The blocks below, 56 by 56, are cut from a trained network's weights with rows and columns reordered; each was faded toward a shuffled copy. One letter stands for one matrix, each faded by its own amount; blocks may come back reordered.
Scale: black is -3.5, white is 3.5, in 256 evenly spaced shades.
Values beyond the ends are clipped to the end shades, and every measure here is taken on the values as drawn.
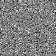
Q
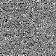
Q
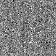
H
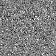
Q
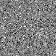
Q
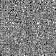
H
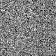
H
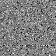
Q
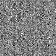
H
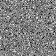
Q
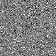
Q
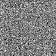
H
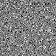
Q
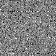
Q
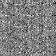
H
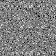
Q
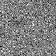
Q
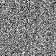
H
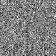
H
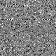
Q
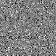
Q
